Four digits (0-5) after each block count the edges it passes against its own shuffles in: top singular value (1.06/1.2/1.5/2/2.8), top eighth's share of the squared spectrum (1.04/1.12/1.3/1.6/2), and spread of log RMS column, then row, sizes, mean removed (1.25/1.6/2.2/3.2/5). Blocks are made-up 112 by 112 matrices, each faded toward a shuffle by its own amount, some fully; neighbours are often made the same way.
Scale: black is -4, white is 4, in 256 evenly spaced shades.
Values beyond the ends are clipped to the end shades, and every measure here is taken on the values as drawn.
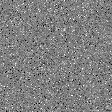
2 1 0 0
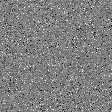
0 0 0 0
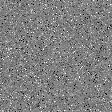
0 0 0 0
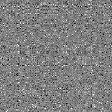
4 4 2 2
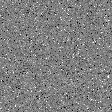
2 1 0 0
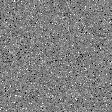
2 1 0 0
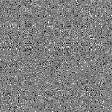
4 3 2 2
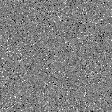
3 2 1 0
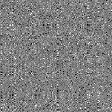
4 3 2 2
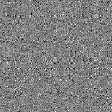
4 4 2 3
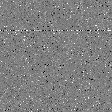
4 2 0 1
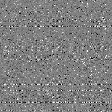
4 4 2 3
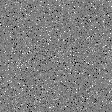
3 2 0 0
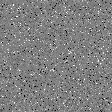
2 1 0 0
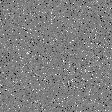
0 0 0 0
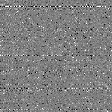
4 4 1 3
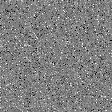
2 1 0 0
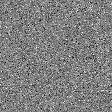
0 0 0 0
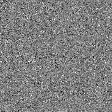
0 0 0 2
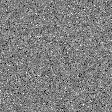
0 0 0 1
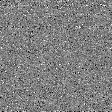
1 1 0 2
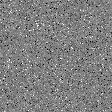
2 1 0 0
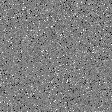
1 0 0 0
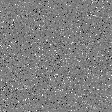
0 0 0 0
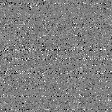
2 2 2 3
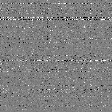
3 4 1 3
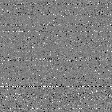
3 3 1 3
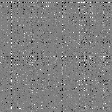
3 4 3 3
